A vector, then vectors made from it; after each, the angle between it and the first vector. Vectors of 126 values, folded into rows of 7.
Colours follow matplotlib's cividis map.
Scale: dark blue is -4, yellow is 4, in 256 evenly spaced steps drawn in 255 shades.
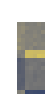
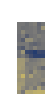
nearly opposite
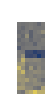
nearly opposite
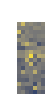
partly aligned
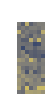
partly opposed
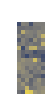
partly opposed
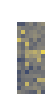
partly aligned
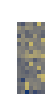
partly aligned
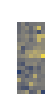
partly aligned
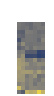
nearly opposite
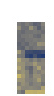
nearly opposite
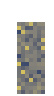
orthogonal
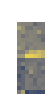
nearly parallel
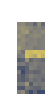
nearly parallel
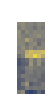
nearly parallel
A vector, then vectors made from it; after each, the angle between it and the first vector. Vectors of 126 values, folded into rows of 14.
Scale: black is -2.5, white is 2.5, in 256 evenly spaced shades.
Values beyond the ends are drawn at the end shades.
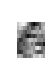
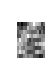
nearly opposite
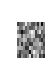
orthogonal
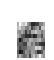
nearly parallel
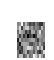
partly aligned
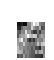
nearly opposite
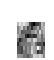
nearly parallel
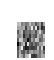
orthogonal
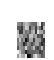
orthogonal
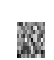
orthogonal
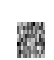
partly aligned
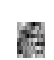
nearly parallel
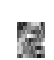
nearly opposite
